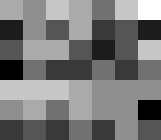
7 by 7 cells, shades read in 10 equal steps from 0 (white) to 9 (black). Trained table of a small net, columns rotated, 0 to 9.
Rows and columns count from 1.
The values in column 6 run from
2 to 7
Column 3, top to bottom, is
2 6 3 7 2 5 7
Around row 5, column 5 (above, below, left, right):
5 4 3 4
